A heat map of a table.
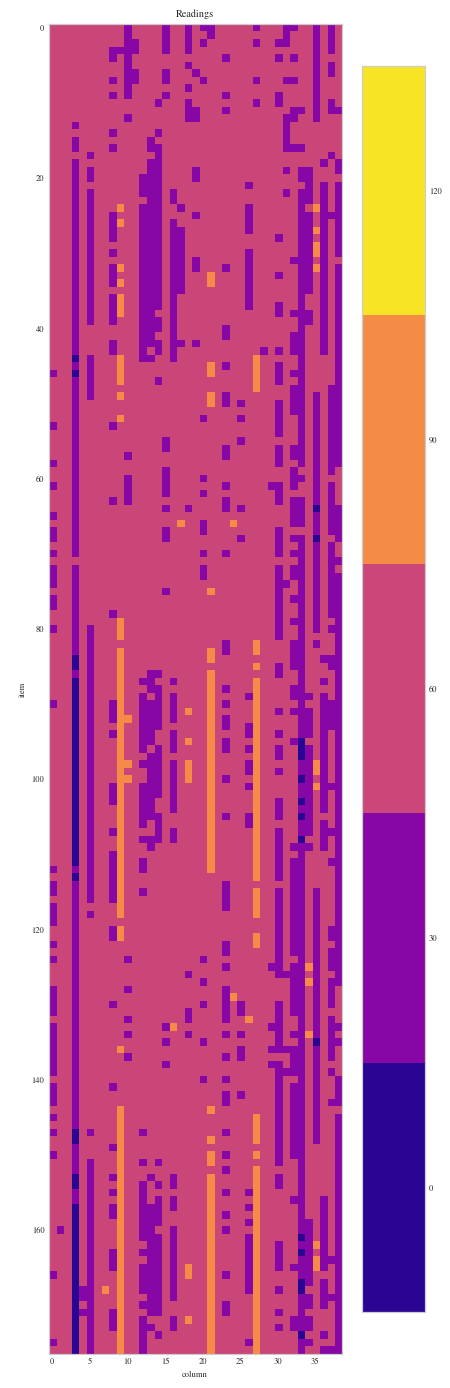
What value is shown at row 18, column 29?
60
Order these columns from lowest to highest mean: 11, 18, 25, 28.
25, 18, 11, 28
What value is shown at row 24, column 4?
60
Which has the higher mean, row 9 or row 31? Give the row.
9
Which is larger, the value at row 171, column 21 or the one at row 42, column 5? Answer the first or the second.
the first
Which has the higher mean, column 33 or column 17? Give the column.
17
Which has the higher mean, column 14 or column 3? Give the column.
14
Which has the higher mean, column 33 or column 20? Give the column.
20
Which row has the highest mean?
13
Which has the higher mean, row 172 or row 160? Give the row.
172
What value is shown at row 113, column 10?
60
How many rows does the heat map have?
177
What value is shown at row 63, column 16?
60
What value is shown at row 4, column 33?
60
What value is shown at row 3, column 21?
60
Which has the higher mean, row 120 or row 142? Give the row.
120
